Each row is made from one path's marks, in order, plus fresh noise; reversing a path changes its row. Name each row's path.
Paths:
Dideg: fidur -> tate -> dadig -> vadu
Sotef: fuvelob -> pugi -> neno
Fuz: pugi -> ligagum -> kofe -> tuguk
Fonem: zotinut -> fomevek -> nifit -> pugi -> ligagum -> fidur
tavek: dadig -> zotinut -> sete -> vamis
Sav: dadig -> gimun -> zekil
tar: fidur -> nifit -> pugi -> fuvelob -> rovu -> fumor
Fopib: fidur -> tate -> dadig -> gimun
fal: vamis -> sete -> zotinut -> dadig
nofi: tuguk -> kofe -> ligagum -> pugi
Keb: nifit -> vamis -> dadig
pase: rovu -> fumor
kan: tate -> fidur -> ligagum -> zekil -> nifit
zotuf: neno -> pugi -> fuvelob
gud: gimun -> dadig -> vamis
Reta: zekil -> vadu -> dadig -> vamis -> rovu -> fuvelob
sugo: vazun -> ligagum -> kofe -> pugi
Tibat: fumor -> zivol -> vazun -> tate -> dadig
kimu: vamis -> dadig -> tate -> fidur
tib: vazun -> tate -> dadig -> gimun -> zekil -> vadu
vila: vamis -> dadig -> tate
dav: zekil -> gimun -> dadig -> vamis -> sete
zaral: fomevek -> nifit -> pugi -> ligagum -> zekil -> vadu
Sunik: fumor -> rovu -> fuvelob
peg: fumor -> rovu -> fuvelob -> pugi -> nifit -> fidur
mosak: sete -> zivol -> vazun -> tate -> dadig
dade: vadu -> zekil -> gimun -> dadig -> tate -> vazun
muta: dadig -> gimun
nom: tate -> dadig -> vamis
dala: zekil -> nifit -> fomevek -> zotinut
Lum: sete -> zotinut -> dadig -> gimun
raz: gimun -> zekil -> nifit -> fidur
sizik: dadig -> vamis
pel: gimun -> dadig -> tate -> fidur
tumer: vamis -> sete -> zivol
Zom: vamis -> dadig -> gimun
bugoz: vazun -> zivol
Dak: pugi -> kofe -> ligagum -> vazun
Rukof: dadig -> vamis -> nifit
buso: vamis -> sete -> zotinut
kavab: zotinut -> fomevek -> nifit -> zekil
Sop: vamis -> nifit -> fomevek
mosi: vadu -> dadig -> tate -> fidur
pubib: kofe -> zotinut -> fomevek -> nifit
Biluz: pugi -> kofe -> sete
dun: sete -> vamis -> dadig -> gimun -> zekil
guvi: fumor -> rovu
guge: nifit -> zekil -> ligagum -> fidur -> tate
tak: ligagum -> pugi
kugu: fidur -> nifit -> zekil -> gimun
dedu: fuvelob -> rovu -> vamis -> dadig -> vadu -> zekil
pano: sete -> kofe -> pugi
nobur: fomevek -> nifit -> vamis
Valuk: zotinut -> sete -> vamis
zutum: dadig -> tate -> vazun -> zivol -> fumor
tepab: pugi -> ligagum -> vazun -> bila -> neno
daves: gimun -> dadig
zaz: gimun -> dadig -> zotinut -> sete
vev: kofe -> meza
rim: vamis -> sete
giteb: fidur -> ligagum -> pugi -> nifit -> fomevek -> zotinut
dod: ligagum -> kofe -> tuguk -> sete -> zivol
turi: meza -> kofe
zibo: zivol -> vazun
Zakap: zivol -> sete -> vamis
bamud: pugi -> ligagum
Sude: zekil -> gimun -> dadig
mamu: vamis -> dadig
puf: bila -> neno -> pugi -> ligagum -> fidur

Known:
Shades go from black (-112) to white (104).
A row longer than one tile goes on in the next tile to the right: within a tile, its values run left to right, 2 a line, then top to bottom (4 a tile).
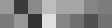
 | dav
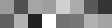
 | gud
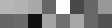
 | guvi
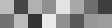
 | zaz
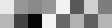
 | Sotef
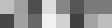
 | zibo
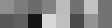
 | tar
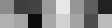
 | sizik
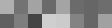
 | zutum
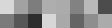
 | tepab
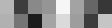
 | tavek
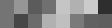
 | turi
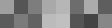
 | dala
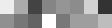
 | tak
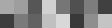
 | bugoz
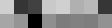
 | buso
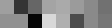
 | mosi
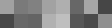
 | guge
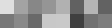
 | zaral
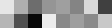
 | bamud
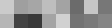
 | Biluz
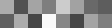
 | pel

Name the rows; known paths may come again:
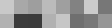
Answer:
Biluz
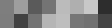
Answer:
turi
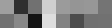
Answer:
dade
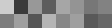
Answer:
nom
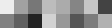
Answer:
tepab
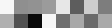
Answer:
Sotef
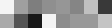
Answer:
bamud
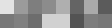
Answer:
zaral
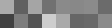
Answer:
tib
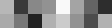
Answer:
tavek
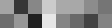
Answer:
dav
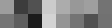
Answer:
Reta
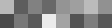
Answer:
kan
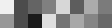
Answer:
dedu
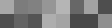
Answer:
guge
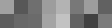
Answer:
dala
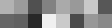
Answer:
giteb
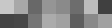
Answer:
sugo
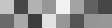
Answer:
zaz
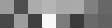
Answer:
raz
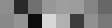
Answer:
mosi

